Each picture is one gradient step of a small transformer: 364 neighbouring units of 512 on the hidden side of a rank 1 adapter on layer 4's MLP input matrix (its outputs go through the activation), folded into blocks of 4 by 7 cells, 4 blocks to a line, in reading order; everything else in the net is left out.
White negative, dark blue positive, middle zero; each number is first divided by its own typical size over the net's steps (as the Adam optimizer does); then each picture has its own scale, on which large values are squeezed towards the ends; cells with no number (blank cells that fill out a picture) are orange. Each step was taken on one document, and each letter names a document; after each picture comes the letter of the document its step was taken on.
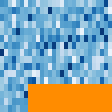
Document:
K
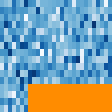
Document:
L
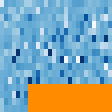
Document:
L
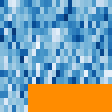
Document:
K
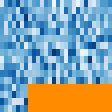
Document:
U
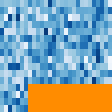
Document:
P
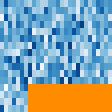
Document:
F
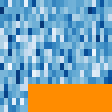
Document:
P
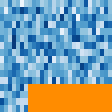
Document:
U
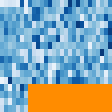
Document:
K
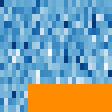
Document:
L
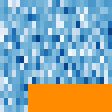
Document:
K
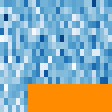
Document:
P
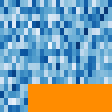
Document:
U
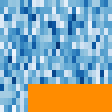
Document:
F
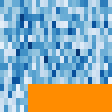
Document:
F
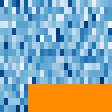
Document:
K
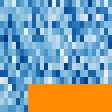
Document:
K
